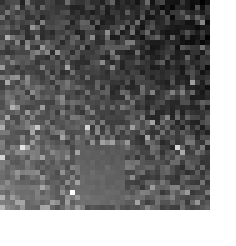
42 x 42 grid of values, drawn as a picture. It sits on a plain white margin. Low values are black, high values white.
The bottom middle is the smoothest part. No single row or column stands out from its neighbours. Fine speckle covers the field. In the bottom middle lies a patch that is calmer than the rest. The ninth with the lowest average is the top right. On average the colour sits 30% of the way up the scale. The ninth with the highest average is the bottom left. Values rise toward the bottom left. No regular stripes run through it.
